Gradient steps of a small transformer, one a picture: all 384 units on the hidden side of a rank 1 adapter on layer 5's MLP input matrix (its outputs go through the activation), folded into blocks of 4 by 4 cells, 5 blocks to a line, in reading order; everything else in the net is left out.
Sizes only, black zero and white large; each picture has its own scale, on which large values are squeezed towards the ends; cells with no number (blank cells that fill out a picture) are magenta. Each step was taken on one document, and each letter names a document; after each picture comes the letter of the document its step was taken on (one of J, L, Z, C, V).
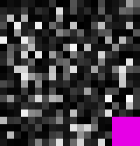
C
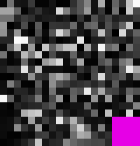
C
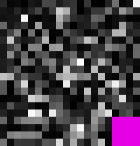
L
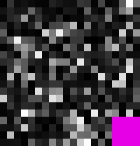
C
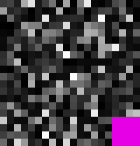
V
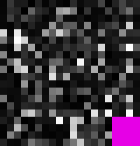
C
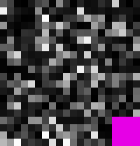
V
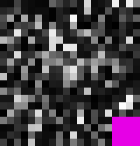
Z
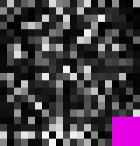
V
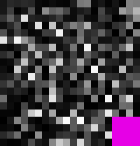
C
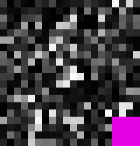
Z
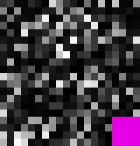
V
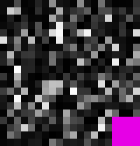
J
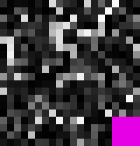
Z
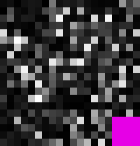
C
